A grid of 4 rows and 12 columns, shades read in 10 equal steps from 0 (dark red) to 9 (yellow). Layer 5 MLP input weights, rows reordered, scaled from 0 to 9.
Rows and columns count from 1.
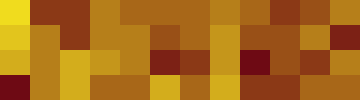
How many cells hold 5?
11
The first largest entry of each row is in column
1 1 1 3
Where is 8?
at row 2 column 1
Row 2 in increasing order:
1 2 3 3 3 4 5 5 5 5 6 8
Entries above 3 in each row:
8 7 7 9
